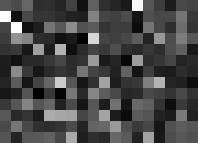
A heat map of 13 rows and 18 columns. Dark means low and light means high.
The values are skewed, with a long tail toward high values. No overall slope runs across the table. Overall the values sit about 30% of the way up the scale. No single row or column stands out from its neighbours.
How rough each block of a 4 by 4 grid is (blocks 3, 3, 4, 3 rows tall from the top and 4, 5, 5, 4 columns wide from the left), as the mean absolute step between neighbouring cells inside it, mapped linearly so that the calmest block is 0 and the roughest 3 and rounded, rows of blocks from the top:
3 0 1 0 | 1 2 0 0 | 1 2 1 0 | 0 1 1 0
